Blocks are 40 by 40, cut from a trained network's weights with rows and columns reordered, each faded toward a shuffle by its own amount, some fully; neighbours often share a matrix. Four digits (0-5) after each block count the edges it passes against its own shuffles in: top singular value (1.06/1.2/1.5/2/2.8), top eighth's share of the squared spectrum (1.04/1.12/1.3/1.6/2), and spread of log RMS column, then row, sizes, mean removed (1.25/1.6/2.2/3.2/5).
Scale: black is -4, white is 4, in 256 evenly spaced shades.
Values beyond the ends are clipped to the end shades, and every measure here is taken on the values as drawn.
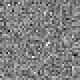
3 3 0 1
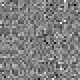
3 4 1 1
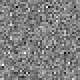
3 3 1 1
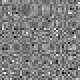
3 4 1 2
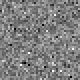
0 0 0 0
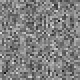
3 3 0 1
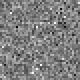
1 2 0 0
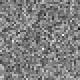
0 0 0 0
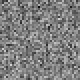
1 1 0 0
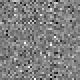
3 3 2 1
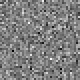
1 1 0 0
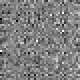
4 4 2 2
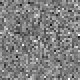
1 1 0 0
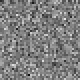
3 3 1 1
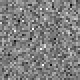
0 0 0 0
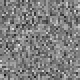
3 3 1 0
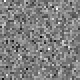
0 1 0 0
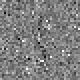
0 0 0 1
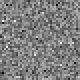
0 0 0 0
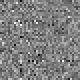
3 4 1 1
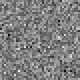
0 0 0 0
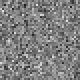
0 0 0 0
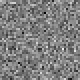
3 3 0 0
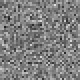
3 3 0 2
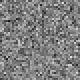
1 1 0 0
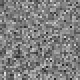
2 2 0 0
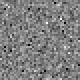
1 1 0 0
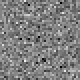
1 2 1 0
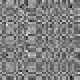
4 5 2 3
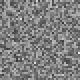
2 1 0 0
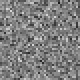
3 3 1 1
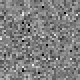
3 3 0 1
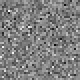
2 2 0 0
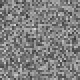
1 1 0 0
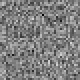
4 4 1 1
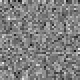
3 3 0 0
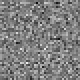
3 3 0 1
